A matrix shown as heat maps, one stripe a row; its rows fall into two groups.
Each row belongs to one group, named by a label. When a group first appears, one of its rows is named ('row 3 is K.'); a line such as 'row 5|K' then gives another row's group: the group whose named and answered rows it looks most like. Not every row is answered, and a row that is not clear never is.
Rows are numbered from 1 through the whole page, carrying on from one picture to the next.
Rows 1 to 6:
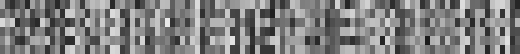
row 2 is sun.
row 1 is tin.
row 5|tin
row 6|sun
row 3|tin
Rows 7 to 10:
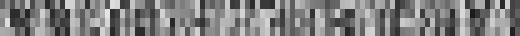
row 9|tin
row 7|sun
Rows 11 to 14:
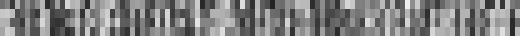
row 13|tin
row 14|tin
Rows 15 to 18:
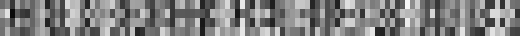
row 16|tin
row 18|tin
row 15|sun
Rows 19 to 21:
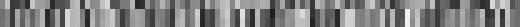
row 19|tin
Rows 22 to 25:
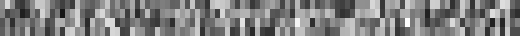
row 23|tin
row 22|tin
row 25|sun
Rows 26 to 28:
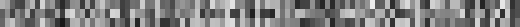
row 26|tin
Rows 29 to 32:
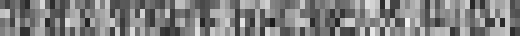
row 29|tin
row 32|tin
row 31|sun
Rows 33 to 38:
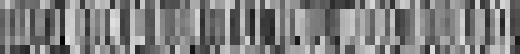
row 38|tin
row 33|tin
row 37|sun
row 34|sun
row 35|sun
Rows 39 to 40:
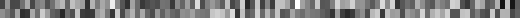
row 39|sun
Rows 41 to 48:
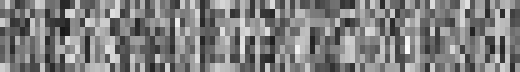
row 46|sun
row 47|sun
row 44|tin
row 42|sun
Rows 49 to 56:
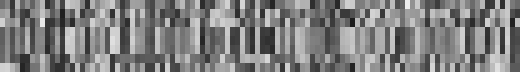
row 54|sun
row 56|tin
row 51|tin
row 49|sun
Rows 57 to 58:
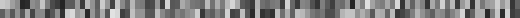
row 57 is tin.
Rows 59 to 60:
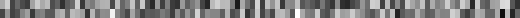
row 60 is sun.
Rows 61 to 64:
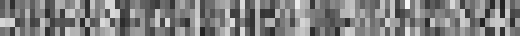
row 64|sun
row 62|sun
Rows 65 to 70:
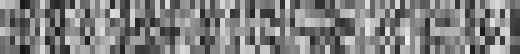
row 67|tin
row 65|tin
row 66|sun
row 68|tin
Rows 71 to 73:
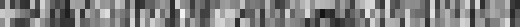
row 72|tin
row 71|tin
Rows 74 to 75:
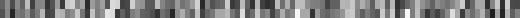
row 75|sun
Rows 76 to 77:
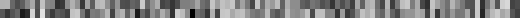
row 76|tin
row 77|tin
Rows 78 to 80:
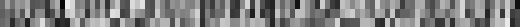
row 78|sun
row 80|tin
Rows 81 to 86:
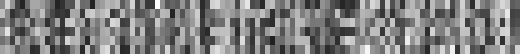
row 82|tin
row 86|tin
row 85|sun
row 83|sun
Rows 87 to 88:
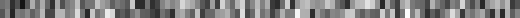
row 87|tin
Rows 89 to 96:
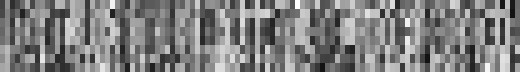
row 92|sun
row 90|tin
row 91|sun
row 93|sun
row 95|tin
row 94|tin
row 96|tin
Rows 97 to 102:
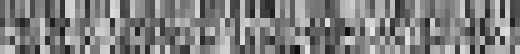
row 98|sun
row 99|tin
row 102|tin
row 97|sun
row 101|sun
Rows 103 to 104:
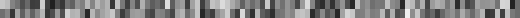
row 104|sun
